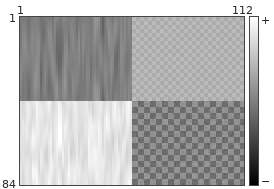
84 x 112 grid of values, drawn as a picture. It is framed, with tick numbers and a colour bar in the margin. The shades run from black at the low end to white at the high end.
It is made of 2 by 2 panels. Panel 1,1: middling, streaked downward, faint in contrast. Panel 1,2: high, checkered, faint in contrast. Panel 2,1: very high, streaked downward, faint in contrast. Panel 2,2: middling, checkered.
